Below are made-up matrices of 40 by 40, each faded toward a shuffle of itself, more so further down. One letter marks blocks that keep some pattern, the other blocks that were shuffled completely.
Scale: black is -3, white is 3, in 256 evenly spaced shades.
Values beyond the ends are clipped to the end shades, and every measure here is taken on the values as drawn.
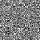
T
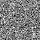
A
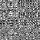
T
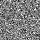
A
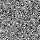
A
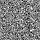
A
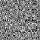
T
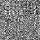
T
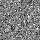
A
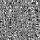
T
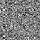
T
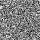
A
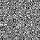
T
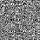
T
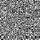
T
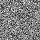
A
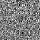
T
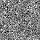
A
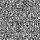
T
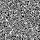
A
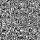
T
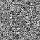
T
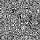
T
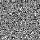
T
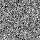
A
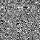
T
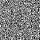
T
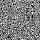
T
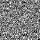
T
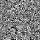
T
